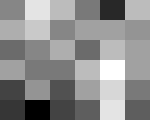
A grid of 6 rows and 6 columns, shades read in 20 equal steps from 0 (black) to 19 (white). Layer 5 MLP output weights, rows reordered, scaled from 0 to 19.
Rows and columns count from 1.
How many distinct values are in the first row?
5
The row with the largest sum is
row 4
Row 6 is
4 0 5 7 17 7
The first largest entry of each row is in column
2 2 5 5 5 5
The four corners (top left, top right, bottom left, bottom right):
10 14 4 7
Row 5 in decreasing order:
16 12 11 9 6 5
